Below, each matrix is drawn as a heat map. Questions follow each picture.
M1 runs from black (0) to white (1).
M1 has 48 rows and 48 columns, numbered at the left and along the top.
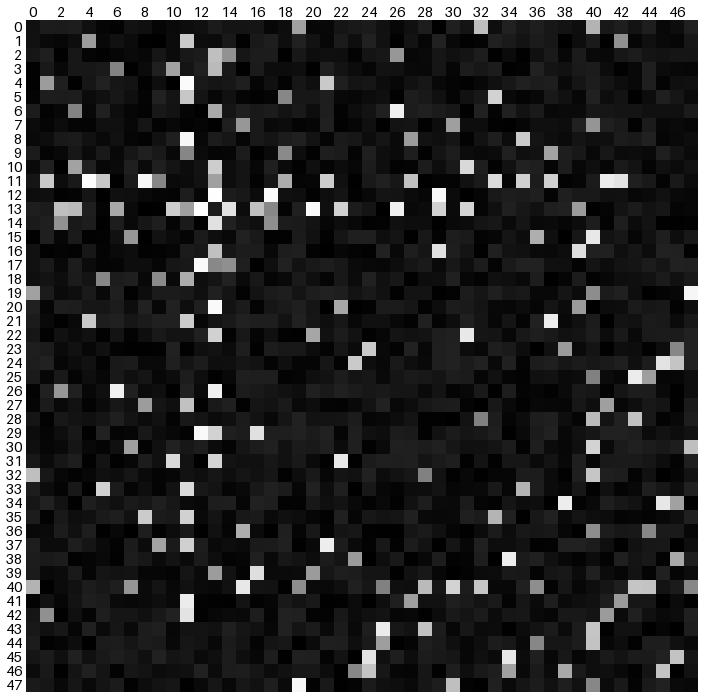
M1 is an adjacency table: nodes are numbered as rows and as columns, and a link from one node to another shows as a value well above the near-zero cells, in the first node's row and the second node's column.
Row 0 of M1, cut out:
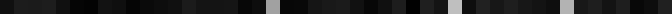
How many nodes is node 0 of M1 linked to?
3
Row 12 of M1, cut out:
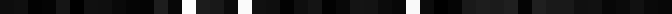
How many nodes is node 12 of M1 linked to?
3
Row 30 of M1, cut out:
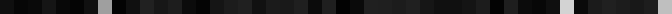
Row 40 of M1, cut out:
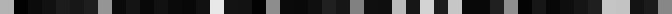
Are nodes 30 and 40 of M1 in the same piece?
yes
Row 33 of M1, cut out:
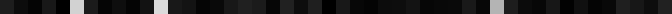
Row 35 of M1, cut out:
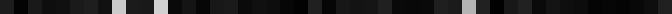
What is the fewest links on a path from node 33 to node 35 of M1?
1
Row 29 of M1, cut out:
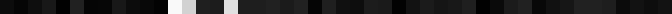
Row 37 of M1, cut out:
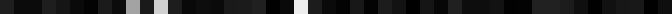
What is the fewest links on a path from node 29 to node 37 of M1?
3
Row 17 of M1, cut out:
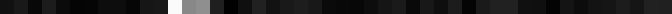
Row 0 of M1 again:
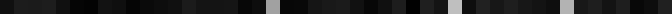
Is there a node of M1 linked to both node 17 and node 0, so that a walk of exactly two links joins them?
no
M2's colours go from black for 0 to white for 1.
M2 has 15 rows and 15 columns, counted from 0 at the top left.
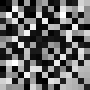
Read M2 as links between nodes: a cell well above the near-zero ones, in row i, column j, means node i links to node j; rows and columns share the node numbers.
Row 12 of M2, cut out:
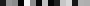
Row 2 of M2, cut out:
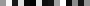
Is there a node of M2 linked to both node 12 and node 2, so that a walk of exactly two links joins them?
yes
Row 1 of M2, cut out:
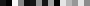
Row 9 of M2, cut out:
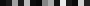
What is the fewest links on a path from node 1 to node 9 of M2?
2
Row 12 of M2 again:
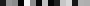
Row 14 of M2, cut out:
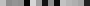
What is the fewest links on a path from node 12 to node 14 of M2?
1
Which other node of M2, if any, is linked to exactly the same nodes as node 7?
node 4
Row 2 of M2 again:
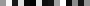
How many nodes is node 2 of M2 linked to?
8
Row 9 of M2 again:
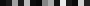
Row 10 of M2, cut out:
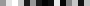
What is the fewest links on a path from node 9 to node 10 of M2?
1
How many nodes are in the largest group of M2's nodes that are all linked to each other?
5
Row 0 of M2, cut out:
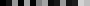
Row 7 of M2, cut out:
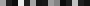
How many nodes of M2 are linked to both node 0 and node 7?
0
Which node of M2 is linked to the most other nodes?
node 14
